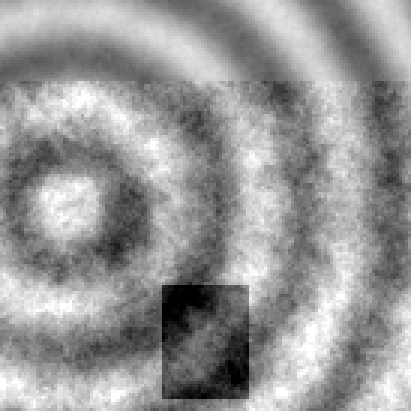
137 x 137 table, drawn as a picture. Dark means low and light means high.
Rings spread out from the middle left. Overall the values sit about 60% of the way up the scale. The bottom middle is the ninth with the lowest average. An odd patch, lower than its surroundings, sits in the bottom middle. There is no overall slope. The top part is calmer, up to a seam about 20% of the way down.
